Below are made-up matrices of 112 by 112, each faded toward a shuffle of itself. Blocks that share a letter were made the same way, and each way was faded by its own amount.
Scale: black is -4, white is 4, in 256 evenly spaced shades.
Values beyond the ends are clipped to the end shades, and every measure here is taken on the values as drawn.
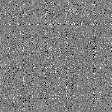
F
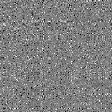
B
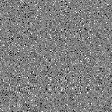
B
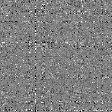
F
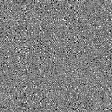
B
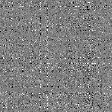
F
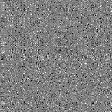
B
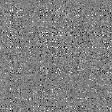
F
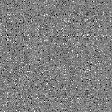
B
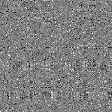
B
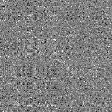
B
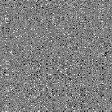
B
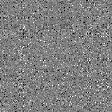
B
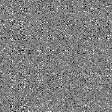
F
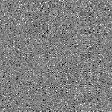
B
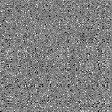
B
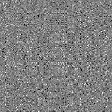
B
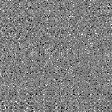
B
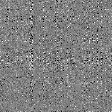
F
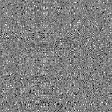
B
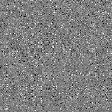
B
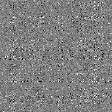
F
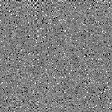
B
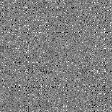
F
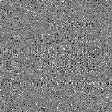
B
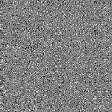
B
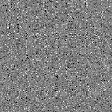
B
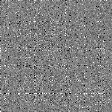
F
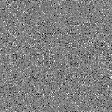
B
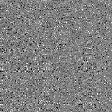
B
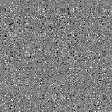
B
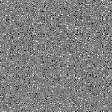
B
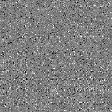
B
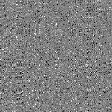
B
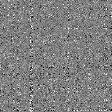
F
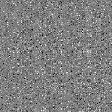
B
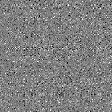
B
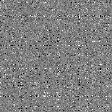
F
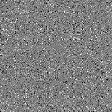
B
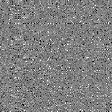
B
